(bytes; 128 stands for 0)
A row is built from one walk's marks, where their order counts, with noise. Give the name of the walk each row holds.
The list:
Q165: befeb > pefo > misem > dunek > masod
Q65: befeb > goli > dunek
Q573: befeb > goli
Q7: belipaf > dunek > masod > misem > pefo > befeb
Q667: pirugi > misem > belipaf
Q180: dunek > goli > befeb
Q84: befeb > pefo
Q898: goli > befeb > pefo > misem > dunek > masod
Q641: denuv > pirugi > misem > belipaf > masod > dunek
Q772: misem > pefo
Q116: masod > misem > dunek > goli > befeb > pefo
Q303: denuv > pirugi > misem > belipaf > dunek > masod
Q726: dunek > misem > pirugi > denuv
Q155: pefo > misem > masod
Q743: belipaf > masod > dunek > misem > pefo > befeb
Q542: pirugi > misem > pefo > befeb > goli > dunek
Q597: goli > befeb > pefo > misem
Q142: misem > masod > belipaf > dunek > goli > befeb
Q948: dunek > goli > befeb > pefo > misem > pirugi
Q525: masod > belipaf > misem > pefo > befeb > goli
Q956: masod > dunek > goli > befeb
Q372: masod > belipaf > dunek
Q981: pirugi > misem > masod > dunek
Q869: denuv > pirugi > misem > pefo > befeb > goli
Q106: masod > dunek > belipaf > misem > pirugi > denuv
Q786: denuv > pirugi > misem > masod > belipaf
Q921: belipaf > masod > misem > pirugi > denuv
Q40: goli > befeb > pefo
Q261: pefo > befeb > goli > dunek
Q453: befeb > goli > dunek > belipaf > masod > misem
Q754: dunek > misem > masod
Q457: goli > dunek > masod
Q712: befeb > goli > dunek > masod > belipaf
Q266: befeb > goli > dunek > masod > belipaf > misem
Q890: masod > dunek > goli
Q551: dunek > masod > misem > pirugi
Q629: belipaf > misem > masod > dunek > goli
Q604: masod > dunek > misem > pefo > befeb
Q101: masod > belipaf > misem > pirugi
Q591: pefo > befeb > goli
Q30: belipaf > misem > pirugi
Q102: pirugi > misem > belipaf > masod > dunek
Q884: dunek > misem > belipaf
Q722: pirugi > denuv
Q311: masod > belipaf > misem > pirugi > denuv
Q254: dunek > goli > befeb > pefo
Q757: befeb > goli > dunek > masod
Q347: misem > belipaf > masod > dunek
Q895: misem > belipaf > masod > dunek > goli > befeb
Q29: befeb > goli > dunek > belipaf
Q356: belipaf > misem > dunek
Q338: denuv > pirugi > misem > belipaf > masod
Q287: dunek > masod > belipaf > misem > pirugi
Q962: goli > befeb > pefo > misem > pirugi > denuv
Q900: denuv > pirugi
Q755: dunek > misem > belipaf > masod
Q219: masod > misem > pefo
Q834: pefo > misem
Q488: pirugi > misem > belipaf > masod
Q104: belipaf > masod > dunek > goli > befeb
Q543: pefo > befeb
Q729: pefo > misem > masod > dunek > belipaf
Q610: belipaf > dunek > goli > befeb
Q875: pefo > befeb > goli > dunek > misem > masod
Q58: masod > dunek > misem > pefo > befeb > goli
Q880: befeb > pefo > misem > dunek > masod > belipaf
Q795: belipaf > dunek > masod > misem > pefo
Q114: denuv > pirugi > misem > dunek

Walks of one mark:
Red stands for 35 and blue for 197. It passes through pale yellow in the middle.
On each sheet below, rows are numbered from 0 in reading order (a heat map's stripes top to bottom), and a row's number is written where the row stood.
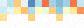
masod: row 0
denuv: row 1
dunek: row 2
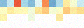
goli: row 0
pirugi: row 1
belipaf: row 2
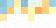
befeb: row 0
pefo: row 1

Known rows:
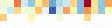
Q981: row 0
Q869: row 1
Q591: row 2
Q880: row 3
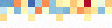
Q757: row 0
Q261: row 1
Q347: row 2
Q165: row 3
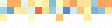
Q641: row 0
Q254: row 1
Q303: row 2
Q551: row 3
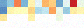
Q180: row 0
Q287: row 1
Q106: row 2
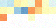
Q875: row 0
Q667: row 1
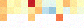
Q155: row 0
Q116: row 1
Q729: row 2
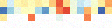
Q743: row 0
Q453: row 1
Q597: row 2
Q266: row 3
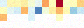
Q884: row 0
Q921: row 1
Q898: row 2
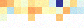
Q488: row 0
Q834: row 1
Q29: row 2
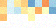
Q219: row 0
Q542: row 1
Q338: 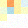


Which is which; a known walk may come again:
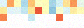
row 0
Q786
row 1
Q40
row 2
Q629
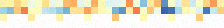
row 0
Q347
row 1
Q525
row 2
Q641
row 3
Q667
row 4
Q372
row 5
Q869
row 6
Q895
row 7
Q303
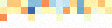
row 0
Q356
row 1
Q956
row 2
Q591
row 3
Q101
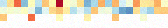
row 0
Q114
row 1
Q754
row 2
Q898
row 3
Q573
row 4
Q7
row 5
Q102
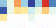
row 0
Q610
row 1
Q722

